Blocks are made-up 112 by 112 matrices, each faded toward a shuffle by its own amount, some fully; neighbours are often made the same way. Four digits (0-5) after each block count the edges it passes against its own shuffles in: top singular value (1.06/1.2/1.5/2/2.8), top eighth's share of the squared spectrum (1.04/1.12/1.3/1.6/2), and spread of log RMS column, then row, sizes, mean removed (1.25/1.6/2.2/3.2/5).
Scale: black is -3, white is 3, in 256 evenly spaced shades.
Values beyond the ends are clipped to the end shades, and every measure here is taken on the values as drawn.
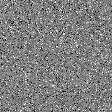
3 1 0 0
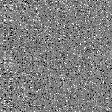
4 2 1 1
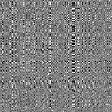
5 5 4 3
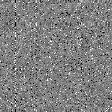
4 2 2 0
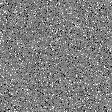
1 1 0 0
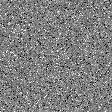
0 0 0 0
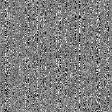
2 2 4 0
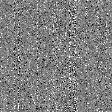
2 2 3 0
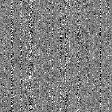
2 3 4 0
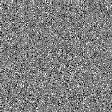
4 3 2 1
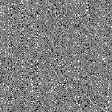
4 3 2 1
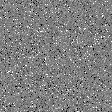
2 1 1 0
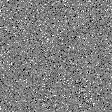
1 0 0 0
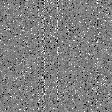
4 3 2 1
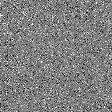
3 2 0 0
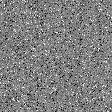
2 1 0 0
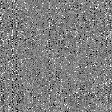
4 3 2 1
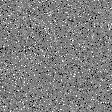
0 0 0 0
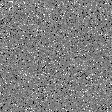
2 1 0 0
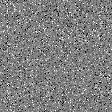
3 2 1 0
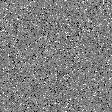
1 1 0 0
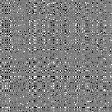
5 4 3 4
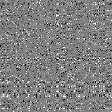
5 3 2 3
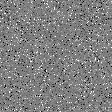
2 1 0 0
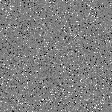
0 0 0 0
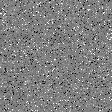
2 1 0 0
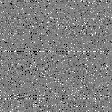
4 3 1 2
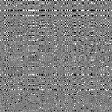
5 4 3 4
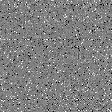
4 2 0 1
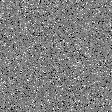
0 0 0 0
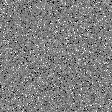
1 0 0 0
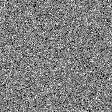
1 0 0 0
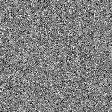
2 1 0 1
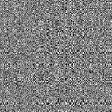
5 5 3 3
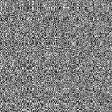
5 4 3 3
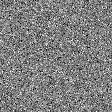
2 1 0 0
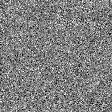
3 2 0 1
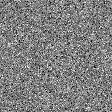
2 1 0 0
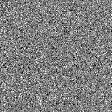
4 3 2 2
